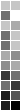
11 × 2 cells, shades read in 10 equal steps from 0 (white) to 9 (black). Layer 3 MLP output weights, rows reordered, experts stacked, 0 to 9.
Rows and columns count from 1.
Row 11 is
8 9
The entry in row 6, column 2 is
4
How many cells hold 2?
5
